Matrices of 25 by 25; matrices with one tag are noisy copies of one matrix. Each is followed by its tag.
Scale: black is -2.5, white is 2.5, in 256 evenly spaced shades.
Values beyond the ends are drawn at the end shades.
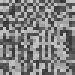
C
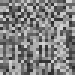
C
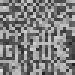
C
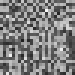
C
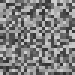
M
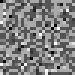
M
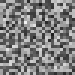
M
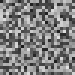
M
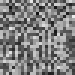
C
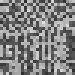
C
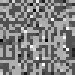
C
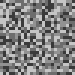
M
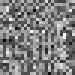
C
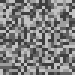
M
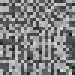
C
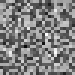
M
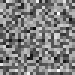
M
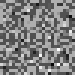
M
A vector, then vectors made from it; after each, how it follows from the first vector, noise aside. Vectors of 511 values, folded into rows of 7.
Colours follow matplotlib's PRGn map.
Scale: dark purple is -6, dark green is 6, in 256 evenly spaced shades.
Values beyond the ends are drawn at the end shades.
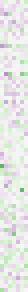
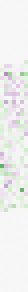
partly zeroed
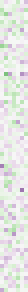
negated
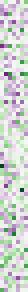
scaled up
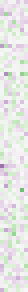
sign-scrambled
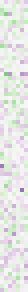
negated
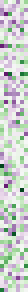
scaled up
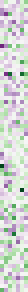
scaled up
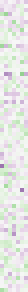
sign-scrambled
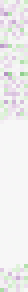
partly zeroed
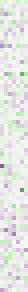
sign-scrambled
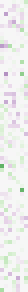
partly zeroed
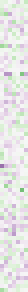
sign-scrambled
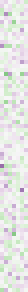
sign-scrambled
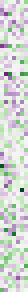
scaled up
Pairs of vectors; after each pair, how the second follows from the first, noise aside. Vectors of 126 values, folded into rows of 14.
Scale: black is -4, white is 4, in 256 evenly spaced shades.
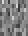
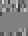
partly zeroed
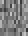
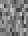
shuffled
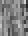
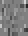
partly zeroed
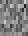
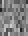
shuffled
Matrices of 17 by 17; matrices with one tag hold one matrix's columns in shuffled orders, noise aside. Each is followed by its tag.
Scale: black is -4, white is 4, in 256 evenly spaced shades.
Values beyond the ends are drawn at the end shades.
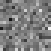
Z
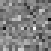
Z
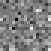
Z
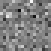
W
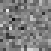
Z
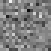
W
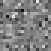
W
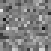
Z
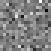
W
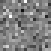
W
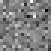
W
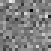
W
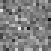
Z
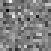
W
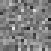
Z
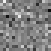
W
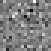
W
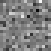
W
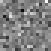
W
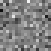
W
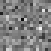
Z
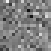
W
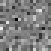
Z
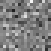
W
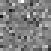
W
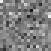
W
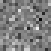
Z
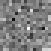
Z
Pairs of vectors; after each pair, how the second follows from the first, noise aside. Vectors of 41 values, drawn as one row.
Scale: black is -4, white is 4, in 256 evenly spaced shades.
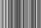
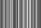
wrapped around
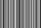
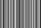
copied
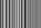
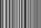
copied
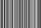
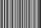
copied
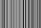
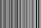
wrapped around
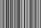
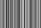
copied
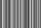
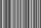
copied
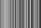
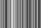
wrapped around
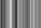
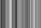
copied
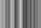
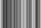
wrapped around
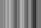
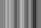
copied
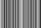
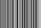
wrapped around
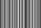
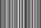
copied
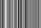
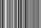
copied
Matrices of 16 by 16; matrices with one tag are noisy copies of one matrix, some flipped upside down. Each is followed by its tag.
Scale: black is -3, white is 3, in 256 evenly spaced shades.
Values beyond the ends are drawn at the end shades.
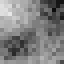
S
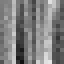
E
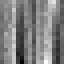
E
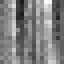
E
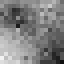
S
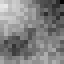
S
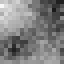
S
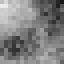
S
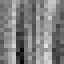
E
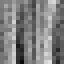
E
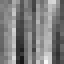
E
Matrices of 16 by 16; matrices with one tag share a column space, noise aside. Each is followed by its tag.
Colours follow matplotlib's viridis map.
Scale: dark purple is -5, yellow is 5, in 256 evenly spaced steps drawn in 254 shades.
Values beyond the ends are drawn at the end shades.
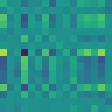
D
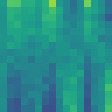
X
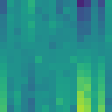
X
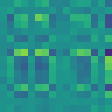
D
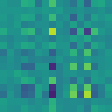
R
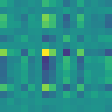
D
